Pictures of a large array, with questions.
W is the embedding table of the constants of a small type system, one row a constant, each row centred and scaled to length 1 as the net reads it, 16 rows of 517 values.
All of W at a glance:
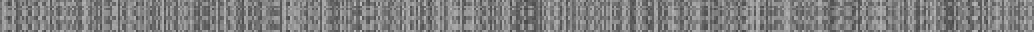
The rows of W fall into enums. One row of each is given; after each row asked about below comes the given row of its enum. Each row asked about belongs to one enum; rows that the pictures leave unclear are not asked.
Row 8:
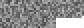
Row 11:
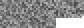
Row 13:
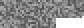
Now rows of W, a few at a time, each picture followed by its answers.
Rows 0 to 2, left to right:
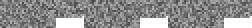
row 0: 11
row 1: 8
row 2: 8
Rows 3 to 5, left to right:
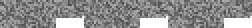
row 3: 13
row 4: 11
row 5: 13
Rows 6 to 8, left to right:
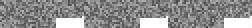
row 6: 13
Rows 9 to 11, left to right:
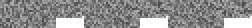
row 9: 8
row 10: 11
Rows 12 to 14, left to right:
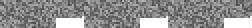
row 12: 13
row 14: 13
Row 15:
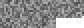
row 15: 8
